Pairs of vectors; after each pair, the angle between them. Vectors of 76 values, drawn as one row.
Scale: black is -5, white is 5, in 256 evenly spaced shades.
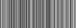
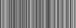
nearly parallel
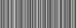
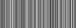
partly aligned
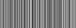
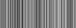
orthogonal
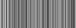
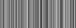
orthogonal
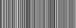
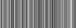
orthogonal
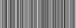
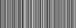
orthogonal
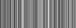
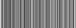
orthogonal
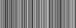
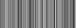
partly opposed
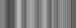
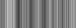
nearly opposite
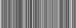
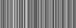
orthogonal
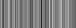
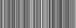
nearly opposite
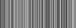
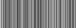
partly opposed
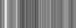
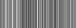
partly aligned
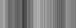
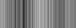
nearly parallel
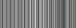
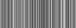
partly opposed
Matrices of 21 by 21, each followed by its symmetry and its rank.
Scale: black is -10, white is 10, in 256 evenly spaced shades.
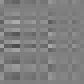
neither, rank one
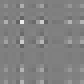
symmetric, rank one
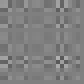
symmetric, rank one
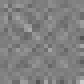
symmetric, rank three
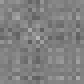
symmetric, rank three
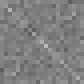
symmetric, full rank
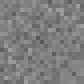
symmetric, full rank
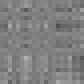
antisymmetric, rank two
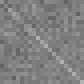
symmetric, full rank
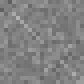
symmetric, full rank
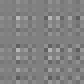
symmetric, rank one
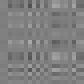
neither, rank one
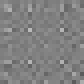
symmetric, rank three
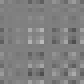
symmetric, rank one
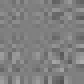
antisymmetric, rank two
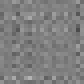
antisymmetric, rank two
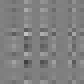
neither, rank one
